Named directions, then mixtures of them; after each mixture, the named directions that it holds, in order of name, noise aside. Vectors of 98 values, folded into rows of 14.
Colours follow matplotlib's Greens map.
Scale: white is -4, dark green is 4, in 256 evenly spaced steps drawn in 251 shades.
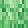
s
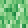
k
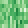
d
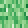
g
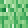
g, s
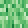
g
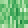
d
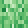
g, s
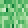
g, s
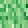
g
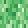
k, s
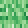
g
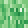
d, s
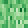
d, s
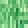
d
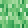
g, s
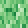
k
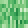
d
